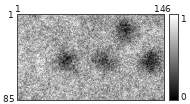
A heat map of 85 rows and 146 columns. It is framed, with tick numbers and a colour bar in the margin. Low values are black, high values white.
Four dips sink into the field. Overall the values sit about 60% of the way up the scale. The field is mottled with small blotches. No single row or column stands out from its neighbours.
